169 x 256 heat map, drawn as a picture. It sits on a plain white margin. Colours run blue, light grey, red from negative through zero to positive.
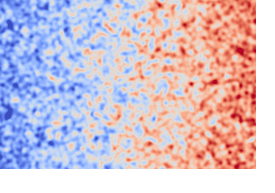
The field is mottled with small blotches. On average the colour sits 50% of the way up the scale. There is an overall slope up to the right. There are no lone odd cells. No regular stripes run through it.
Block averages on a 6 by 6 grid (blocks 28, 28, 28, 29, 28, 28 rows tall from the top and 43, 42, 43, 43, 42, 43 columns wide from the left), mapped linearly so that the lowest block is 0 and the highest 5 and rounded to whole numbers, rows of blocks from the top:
0 1 2 3 4 5 / 0 1 2 3 4 5 / 0 1 2 3 4 5 / 0 1 2 3 4 5 / 0 1 2 3 4 5 / 0 1 2 3 4 5
